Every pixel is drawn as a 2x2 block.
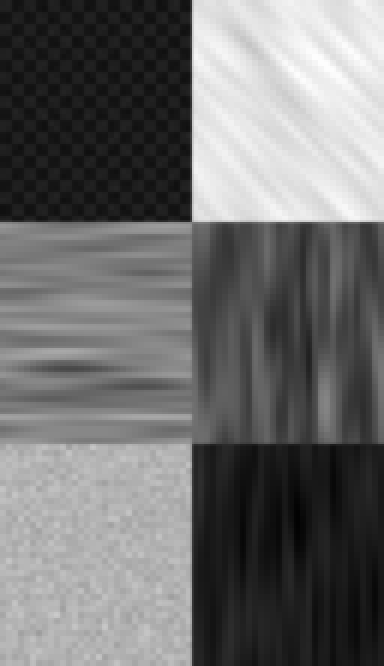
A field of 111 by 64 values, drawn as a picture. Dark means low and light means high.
It is made of 3 by 2 panels. Panel 1,1: very low, checkered, faint in contrast. Panel 1,2: very high, slanting down to the right, faint in contrast. Panel 2,1: middling, streaked across. Panel 2,2: low, streaked downward. Panel 3,1: high, fine-grained, faint in contrast. Panel 3,2: very low, streaked downward, faint in contrast.
